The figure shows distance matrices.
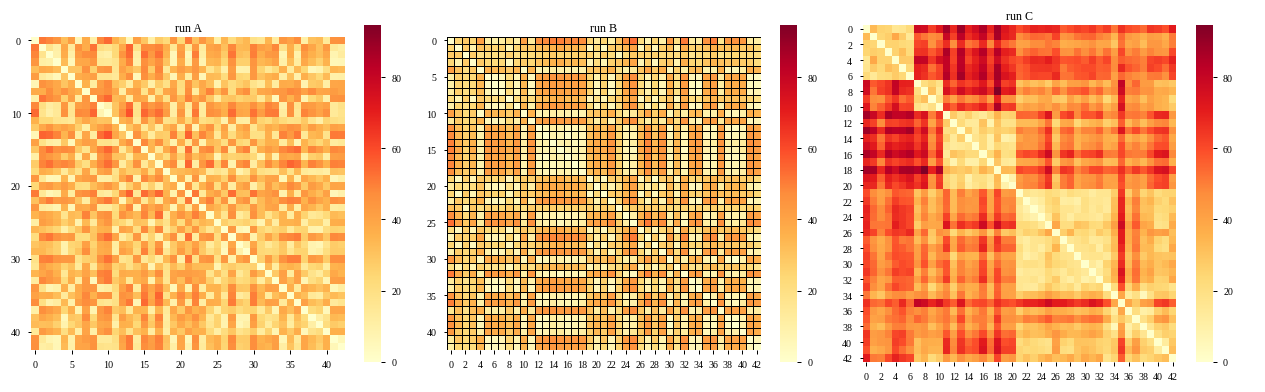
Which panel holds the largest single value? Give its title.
run C
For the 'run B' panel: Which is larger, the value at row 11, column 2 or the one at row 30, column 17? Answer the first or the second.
the first
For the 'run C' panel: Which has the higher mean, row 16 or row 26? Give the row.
16
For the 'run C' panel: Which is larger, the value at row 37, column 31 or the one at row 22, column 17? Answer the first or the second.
the first
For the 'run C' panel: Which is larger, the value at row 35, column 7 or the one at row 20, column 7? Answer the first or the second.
the first
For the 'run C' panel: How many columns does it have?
43
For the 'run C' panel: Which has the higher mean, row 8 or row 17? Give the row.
8
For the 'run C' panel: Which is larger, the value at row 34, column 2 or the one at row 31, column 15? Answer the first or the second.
the second
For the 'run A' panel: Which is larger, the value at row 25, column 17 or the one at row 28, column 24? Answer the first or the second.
the first
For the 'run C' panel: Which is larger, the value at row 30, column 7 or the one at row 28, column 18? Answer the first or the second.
the second
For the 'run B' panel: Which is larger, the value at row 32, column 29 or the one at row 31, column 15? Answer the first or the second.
the first
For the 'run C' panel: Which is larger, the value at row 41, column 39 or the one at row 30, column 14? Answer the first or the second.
the second
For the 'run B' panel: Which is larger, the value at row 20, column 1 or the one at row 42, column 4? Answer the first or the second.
the second
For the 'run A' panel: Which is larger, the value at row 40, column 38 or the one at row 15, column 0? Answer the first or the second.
the second
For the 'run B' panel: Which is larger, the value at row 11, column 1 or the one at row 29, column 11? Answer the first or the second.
the first
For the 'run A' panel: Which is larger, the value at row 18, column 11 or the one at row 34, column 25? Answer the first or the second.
the second
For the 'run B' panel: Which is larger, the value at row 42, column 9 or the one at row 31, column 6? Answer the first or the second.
the second
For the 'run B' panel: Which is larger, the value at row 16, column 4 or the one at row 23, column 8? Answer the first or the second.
the second
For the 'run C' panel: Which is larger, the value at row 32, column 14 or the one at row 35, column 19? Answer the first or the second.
the second
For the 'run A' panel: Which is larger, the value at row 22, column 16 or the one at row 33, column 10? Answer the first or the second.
the second
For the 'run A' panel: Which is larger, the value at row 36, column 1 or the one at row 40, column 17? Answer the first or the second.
the second
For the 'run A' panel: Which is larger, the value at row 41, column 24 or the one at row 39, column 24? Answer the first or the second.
the first
